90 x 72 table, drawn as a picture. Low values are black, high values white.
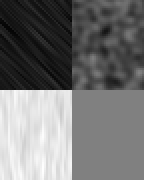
The table splits into 2 rows of 2 panels. Panel 1,1: very low, slanting down to the right, faint in contrast. Panel 1,2: low, blotchy. Panel 2,1: very high, streaked downward, faint in contrast. Panel 2,2: middling, flat.
